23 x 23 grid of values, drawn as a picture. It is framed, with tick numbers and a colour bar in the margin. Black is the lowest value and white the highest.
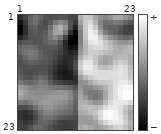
The right part is higher, past a seam about 50% of the way across. There are no lone odd cells. Values change most from cell to cell in the top middle.
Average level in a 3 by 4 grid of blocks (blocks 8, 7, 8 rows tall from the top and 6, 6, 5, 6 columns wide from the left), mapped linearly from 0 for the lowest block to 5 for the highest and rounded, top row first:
1142 | 1045 | 1235
